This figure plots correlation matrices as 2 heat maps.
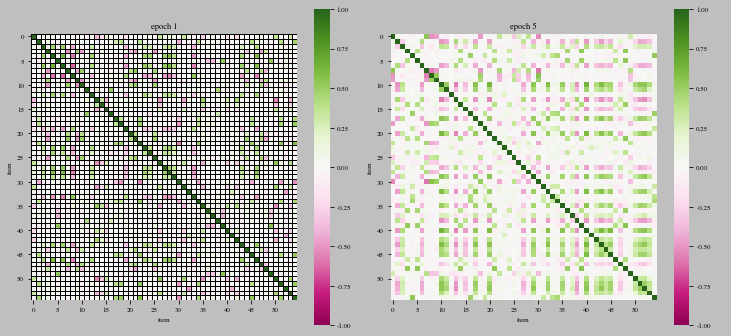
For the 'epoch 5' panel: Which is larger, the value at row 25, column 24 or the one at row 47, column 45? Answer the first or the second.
the first
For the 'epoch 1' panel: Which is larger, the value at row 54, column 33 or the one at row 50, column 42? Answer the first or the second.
the first
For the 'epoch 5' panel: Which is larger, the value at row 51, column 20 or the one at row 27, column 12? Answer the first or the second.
the first
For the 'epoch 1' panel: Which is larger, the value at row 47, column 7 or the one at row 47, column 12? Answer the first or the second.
the first
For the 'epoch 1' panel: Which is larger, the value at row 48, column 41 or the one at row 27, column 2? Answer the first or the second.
the second
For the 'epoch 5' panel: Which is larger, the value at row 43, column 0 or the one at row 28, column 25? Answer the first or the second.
the first
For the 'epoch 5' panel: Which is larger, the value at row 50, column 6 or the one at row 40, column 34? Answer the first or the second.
the second
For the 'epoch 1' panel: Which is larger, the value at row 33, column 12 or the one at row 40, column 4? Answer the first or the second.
the second
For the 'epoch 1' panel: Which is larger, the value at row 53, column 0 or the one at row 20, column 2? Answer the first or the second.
the first
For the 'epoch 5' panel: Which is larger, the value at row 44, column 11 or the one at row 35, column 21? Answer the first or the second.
the first
